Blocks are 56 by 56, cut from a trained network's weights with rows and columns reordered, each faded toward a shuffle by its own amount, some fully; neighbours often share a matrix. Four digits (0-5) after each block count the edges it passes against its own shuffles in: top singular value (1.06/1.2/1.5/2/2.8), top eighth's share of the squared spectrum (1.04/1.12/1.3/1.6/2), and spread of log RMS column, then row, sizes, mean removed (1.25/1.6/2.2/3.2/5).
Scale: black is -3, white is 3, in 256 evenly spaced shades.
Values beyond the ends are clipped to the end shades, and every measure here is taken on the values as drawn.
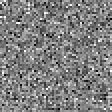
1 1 0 0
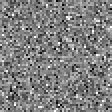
0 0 0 0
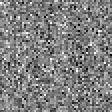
1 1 0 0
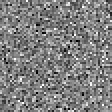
0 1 0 0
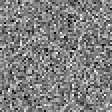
0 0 0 0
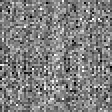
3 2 0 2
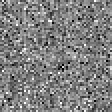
0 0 0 0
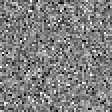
0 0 0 0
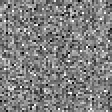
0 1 0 0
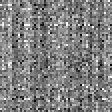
3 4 0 3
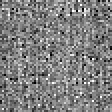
3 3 0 2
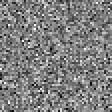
0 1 0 0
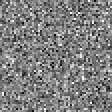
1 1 0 0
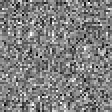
3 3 1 1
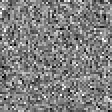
1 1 0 0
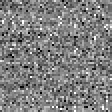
1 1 1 0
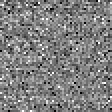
1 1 0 0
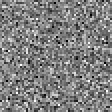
2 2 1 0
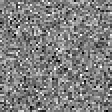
0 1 0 0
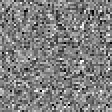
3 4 2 1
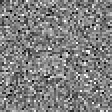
1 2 0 0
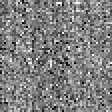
2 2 0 2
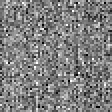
2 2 0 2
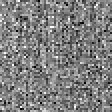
2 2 0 1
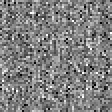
2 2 0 1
